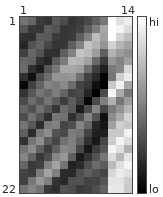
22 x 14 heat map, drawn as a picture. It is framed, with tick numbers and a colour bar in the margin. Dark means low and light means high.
Roughest part: middle right. Seam: vertical, 80% of the way across, the right part higher. Grain: diagonal, up to the right.
